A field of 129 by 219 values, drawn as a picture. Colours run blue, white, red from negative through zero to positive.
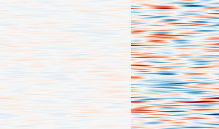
Slope: none. Seam: vertical, 60% of the way across, the left part calmer. Grain: streaks across. Histogram: heavy tails on both sides.
